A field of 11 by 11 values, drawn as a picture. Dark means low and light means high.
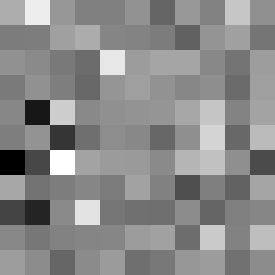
Neither half mirrors the other. The ninth with the lowest average is the middle left. The centre is the smoothest part. In the middle left lies a patch that is rougher than the rest. Values change most from cell to cell in the middle left.
